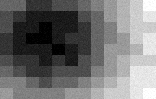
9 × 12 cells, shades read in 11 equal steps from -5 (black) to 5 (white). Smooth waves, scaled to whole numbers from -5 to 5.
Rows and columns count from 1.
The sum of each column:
-13 -21 -27 -30 -25 -23 -15 -2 10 18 29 36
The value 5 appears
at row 1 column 12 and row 9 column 12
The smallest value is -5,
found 4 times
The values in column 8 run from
-1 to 2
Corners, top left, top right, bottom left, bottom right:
-1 5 1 5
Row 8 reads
0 0 -1 -2 -1 -1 0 1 2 3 4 4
